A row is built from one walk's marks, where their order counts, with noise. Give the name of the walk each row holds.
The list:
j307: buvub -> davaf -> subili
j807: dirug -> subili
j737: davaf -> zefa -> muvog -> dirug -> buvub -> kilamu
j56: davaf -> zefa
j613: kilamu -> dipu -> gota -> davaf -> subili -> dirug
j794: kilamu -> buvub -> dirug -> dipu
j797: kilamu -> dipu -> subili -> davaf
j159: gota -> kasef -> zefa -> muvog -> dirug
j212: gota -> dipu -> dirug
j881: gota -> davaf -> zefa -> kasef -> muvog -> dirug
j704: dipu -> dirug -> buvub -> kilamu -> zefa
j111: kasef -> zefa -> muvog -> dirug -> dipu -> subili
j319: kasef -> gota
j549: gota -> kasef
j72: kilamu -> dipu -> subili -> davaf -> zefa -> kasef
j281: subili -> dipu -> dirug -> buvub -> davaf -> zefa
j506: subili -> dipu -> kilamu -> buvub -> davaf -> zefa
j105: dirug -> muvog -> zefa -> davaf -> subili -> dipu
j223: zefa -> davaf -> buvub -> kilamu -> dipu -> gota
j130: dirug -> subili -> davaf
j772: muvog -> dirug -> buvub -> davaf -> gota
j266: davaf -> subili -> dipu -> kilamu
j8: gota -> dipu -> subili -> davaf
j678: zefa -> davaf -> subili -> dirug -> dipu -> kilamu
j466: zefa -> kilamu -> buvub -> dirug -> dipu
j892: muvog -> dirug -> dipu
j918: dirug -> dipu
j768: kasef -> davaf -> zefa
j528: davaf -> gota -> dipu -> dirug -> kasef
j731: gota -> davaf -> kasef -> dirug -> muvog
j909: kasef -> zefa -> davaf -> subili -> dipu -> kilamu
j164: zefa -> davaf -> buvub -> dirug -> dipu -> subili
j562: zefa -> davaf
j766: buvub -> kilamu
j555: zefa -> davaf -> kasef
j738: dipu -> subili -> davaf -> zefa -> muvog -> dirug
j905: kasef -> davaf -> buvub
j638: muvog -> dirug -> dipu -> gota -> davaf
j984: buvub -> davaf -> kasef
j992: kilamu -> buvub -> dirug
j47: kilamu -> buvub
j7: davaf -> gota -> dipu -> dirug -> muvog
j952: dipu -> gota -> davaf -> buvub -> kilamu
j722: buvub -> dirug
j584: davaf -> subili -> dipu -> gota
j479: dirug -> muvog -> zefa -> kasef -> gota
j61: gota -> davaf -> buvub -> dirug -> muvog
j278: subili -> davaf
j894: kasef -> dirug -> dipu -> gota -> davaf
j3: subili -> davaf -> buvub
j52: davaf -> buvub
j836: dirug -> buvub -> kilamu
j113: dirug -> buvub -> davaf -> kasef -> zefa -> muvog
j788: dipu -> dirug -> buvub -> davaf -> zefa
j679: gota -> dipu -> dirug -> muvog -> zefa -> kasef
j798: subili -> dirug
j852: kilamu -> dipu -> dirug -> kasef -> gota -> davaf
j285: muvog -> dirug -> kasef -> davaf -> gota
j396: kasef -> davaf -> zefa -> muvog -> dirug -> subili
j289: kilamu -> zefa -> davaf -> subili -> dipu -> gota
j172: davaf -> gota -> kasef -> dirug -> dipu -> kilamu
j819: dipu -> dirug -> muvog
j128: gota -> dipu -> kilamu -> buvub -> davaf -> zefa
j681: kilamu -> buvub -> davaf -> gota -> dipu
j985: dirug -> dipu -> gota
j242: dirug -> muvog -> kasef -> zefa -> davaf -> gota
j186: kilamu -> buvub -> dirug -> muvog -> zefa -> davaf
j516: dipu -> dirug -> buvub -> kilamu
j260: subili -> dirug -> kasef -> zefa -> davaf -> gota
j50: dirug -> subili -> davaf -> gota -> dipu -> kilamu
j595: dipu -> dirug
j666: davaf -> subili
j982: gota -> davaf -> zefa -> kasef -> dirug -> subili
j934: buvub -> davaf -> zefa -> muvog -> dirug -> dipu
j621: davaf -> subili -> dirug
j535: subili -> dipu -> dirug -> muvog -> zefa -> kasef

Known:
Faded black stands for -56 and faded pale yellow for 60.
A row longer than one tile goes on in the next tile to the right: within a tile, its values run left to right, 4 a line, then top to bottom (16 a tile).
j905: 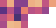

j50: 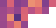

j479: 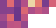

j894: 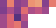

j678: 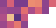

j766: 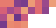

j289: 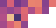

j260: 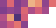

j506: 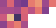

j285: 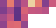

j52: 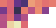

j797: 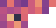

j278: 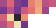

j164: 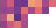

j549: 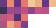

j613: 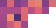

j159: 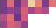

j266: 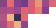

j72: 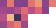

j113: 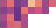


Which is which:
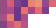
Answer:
j788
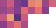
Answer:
j281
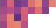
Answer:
j952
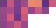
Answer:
j985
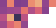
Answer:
j909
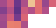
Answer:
j61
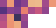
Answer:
j768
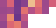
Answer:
j737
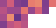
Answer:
j704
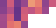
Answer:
j7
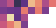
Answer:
j562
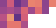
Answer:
j128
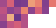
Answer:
j466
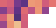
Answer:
j307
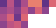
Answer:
j212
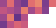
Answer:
j516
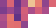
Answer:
j881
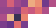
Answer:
j798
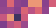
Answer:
j535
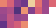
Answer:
j722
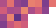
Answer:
j794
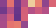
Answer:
j731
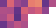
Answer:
j819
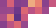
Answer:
j105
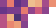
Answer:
j555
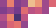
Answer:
j396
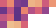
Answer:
j984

